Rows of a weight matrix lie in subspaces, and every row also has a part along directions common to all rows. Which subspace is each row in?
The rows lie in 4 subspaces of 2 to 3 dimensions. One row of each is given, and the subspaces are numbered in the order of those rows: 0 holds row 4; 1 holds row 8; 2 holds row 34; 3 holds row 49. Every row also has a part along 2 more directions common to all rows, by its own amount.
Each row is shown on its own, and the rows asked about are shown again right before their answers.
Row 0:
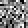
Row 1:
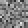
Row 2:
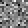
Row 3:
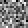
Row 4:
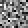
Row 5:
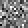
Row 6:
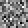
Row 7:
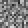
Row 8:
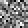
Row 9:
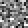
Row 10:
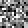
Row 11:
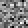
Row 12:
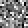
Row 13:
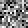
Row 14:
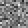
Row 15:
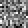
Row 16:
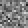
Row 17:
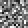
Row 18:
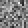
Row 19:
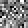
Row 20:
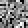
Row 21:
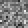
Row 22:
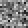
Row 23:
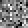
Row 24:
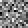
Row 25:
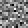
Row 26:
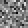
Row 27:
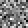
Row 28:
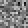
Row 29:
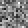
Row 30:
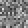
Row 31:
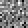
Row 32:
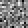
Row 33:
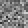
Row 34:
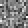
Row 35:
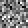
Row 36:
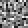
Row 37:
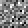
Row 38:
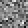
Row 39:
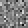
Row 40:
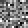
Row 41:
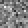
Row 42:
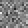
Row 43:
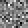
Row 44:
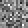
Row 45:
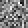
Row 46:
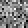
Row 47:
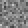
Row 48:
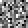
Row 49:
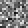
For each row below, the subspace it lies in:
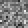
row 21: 0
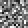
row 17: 0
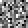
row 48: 3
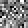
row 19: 1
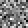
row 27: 2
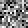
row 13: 3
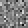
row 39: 2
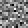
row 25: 3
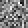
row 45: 0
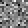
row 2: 3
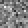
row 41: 0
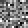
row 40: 1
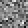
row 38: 3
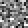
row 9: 2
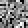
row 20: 1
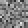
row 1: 1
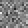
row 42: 3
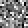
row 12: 2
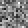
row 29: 3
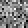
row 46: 3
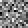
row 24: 3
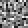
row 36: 2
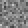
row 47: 0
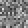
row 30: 3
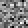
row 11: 2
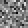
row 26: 1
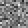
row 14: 3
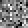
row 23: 0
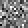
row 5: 1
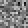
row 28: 1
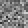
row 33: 0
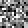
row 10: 3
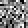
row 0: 1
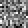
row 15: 2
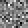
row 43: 1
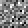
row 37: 2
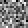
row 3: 1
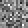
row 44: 0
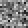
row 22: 0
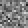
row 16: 0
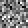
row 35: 2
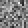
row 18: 0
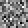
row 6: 2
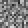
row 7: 0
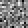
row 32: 2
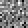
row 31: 2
